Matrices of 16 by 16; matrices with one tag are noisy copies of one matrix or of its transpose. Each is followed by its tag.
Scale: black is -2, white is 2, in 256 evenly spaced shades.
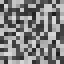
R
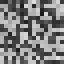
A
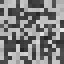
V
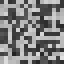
V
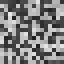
A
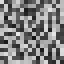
R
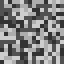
A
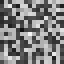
A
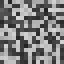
A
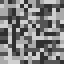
V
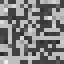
V
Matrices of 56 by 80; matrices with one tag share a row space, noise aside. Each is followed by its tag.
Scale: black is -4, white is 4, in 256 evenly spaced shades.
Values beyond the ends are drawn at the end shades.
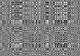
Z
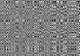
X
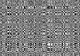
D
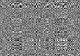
Z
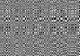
X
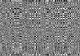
Z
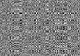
Z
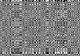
Z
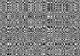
D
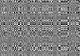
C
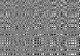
X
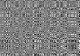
X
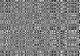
X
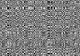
D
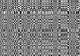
C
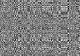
C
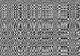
C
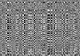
D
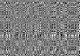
X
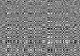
D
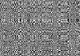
C
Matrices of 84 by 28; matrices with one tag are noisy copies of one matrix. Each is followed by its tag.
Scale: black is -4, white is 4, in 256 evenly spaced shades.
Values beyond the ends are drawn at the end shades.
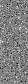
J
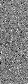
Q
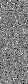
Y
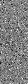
Q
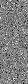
Y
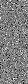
Y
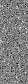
J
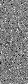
Q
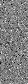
Q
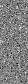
J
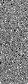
Q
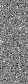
J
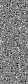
J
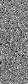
Q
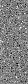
J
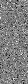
Y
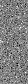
J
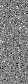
J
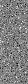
J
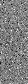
Q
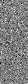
Q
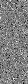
Y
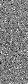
Q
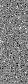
J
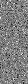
Y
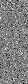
Y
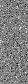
J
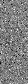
Q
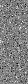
J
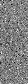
Q
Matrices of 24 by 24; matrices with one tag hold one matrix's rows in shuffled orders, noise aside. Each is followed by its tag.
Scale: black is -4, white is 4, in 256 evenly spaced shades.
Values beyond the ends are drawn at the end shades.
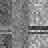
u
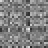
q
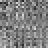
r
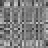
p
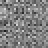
r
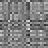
q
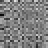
p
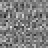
r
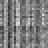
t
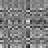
q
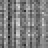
t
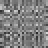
p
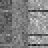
u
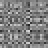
q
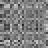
p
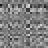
q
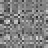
p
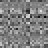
q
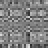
q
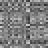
q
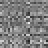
q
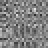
r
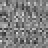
r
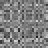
p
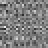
r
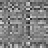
q
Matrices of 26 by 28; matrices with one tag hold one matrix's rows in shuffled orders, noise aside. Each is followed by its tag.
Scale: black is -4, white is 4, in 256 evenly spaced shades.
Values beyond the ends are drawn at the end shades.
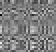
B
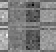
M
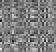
B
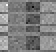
M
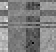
M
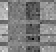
M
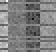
M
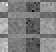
M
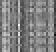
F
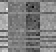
M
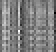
F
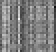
F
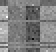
M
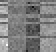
M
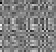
B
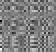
B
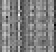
F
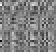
B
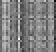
F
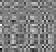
B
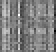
F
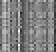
F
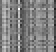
F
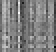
F
